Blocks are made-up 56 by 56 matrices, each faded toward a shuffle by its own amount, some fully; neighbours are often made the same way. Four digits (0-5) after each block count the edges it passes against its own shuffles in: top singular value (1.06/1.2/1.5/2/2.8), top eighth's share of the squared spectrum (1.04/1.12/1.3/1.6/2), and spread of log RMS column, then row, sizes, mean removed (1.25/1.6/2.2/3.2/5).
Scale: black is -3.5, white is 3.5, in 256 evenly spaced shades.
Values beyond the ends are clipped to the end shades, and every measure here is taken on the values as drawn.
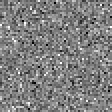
0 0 0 0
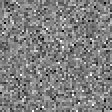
0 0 0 0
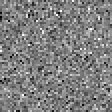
0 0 0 0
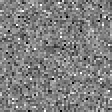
0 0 0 0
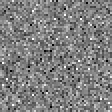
0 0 0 0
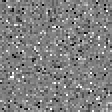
2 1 0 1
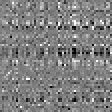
5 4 3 3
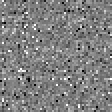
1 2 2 1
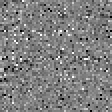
1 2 1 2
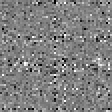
2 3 2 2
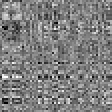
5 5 3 3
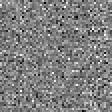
3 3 1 1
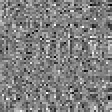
4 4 2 2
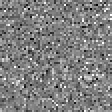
3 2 0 1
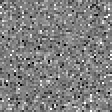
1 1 0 0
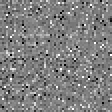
3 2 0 0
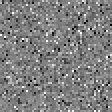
2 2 0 0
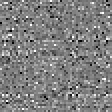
4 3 1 1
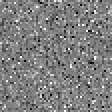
2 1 0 0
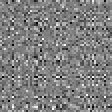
4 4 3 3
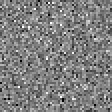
0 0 1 0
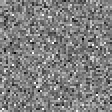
0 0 1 0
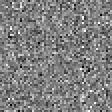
1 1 1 0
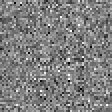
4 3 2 1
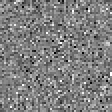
2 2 0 0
